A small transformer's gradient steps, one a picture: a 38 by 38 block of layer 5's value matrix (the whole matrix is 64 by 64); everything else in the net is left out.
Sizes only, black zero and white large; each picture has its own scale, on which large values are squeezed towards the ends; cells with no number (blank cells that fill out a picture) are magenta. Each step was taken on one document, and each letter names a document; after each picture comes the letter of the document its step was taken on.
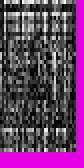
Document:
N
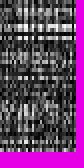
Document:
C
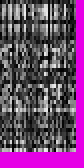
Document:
N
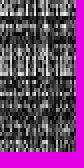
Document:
N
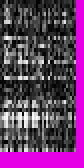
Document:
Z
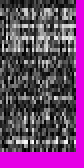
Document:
C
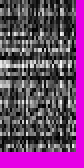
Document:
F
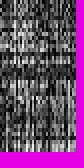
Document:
F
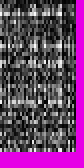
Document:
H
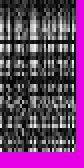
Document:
H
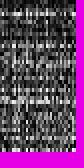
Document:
F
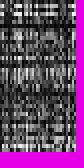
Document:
F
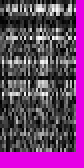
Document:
N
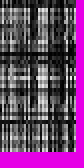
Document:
N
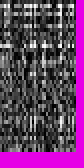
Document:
H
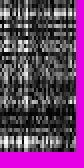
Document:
Z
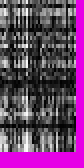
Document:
Z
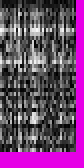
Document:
H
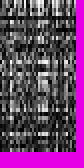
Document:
N
